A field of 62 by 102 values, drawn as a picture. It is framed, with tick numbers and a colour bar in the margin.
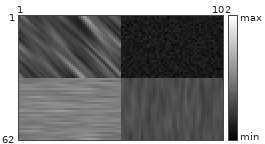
The table splits into 2 rows of 2 panels. Panel 1,1: low, slanting down to the right. Panel 1,2: very low, fine-grained, faint in contrast. Panel 2,1: middling, streaked across, faint in contrast. Panel 2,2: low, streaked downward, faint in contrast.
